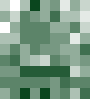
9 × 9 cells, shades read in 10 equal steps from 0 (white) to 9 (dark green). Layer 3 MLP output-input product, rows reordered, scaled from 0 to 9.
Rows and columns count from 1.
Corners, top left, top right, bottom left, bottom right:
2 2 4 7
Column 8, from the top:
4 3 6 1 4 4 2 6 3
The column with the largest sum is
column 4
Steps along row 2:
down up down down up down same down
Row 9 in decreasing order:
9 9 7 6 6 5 5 4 3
